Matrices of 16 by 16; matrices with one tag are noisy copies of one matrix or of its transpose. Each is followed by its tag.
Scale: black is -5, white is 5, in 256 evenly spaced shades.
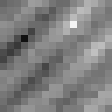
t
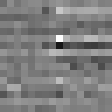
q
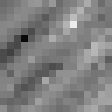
t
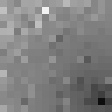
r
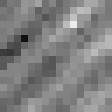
t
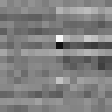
q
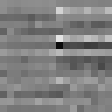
q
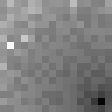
r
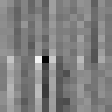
q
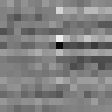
q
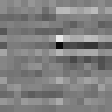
q
